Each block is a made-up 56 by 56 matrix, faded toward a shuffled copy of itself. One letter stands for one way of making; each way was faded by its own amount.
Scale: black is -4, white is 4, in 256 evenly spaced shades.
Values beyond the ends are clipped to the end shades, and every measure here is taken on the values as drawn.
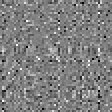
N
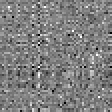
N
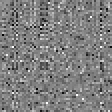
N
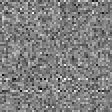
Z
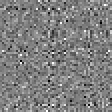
N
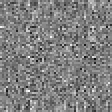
Z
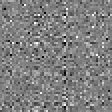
N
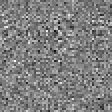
Z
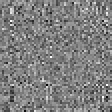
Z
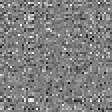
N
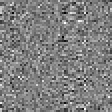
Z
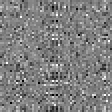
N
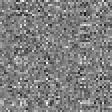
Z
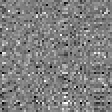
N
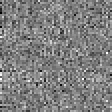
Z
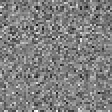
Z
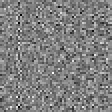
Z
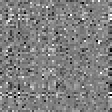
N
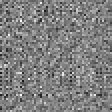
Z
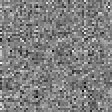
Z
